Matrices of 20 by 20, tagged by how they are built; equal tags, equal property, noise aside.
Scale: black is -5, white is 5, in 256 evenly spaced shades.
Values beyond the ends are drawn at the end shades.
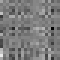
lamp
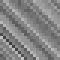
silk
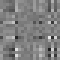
lamp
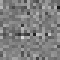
lamp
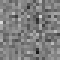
lamp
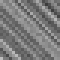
silk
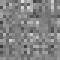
lamp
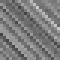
silk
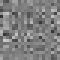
lamp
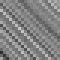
silk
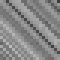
silk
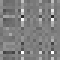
lamp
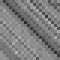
silk
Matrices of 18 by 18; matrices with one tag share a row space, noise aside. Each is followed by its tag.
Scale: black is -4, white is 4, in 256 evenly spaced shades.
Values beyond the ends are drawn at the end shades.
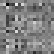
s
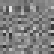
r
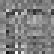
s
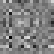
r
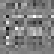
s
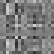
s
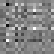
s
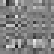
s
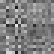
s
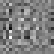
r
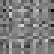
r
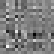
s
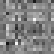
s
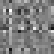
r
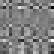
r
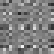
r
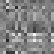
s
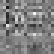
s
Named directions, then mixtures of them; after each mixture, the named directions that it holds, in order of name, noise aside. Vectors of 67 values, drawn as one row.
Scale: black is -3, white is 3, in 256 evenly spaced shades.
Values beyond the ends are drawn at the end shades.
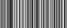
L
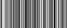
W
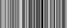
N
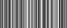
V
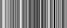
N, W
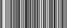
W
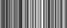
N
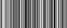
W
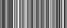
L, W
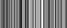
N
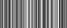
V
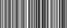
N, V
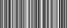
V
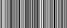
L, W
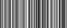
N, V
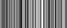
N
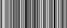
W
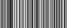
L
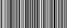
L, W
